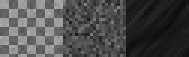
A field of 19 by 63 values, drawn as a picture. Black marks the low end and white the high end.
It is made of 1 by 3 panels. Panel 1,1: middling, checkered, strong in contrast. Panel 1,2: low, fine-grained. Panel 1,3: very low, slanting up to the right, faint in contrast.
